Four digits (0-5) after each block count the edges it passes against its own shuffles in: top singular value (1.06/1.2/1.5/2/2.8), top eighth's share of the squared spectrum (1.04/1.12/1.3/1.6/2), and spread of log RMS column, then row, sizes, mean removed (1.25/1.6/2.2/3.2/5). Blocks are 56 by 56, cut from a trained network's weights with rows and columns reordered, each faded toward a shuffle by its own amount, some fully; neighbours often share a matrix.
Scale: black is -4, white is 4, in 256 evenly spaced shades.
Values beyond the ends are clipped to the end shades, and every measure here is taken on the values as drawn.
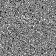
0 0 0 0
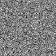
2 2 0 1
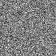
1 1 0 0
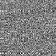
3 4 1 2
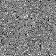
2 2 1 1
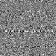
3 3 0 3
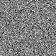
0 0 0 0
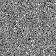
0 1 0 0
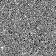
0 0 0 0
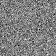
0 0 0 0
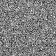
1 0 0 0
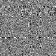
3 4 2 2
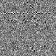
3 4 1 2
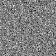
1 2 1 0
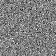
1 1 0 0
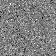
0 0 0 0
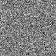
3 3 1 1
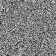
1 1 0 0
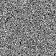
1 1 0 0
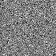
0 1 0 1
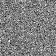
0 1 0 0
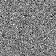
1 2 0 1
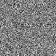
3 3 0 1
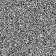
0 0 0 0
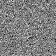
0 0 0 0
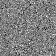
0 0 0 0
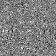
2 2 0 1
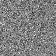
0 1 0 0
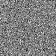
0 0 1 0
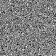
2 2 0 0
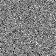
0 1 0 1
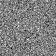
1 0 0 0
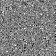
2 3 1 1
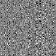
3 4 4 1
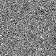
1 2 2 0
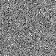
2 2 0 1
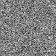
1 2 1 0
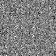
1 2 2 1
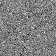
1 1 0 0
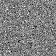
1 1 0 0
